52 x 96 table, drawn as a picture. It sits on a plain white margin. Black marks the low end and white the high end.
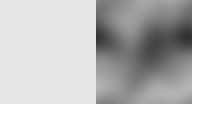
The table splits into one row of 2 panels. Panel 1,1: very high, flat. Panel 1,2: middling, smooth, strong in contrast.
